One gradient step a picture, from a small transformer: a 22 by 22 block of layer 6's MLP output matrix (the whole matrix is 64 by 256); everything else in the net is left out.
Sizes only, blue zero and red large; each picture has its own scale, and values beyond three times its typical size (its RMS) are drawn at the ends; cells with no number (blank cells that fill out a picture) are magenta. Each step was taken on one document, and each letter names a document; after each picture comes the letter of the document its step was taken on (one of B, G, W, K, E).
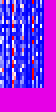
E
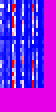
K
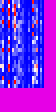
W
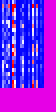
K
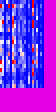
E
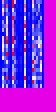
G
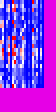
E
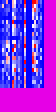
G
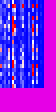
K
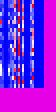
W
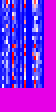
G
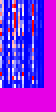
W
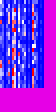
E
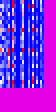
W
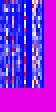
G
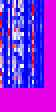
W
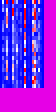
G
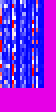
K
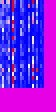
K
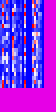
G
